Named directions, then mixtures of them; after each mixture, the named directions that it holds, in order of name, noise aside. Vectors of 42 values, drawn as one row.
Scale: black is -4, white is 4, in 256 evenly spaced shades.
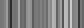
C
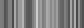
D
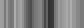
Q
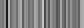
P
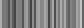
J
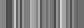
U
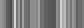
Q, U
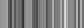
C, D, J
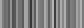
J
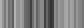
Q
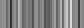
C, P, Q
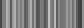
C, J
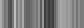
Q, U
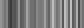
C, J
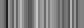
D, P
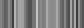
D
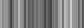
C, Q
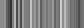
C, U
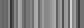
C, D, P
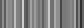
D, J, P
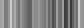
C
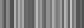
C, D, Q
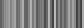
J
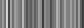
D, P, Q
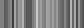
D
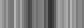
Q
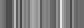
U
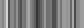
D, P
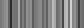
C
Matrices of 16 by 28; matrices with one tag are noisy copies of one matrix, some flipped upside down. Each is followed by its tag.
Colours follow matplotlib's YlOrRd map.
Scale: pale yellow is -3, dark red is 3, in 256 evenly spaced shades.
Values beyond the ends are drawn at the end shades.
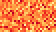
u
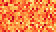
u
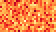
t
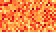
u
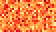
t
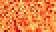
t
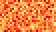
t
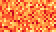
u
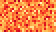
t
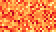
u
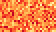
u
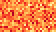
u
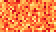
t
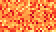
u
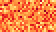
u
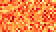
u
